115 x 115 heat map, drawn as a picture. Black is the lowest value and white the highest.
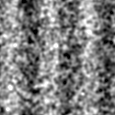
Histogram: bell-shaped. Grain: blotchy. Stripes: upright, repeating 3 times.
